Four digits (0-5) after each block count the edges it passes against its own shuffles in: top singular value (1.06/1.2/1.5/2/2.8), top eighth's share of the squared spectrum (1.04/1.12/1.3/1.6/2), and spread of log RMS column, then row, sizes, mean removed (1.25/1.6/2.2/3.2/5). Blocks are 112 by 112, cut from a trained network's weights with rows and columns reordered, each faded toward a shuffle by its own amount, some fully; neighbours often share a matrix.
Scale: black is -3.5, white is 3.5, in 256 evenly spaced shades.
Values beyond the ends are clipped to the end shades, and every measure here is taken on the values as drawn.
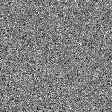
0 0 0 0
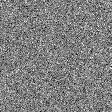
0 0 0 0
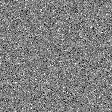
0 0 0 0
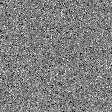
0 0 0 0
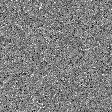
0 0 0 0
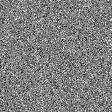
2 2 0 1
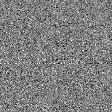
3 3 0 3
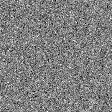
1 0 0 0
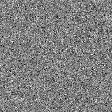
3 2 0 2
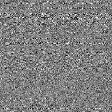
3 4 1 4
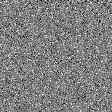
1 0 0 1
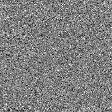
2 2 0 1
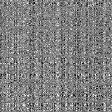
4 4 2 4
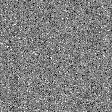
1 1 0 0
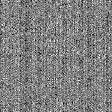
4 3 1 3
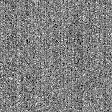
3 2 0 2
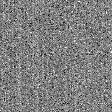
2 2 0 1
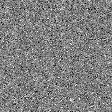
2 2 0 2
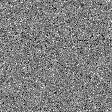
1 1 0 1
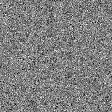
2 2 0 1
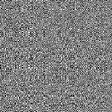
4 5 3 3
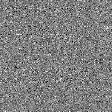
2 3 0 3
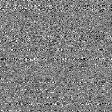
3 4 1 4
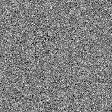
2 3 0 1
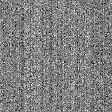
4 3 1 3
